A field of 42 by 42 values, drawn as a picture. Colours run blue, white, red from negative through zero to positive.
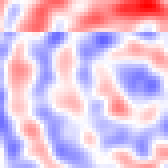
Rings: centred on the middle right. Lone odd cells: none. Seam: horizontal, 20% of the way down, the top part higher. Grain: blotchy.
